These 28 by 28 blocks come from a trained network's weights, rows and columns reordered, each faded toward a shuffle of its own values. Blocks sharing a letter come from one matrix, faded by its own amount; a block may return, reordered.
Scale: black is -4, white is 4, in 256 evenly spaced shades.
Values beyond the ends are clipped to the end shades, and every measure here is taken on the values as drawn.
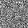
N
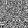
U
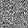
U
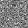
U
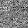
N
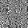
U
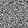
U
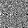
N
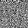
N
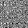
N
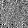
N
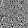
U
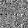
N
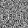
U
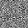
U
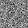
N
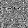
N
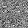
N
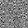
U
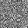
U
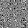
U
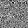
N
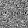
N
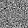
N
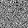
N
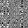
U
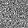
N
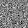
N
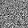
N
